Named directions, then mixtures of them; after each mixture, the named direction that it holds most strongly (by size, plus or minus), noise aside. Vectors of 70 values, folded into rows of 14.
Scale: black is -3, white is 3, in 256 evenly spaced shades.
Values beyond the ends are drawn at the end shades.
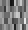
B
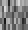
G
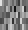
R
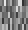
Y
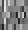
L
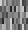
R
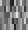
B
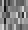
L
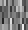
Y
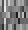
L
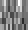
Y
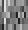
L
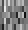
L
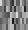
R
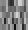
B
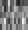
G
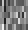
L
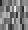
R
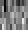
G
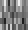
G
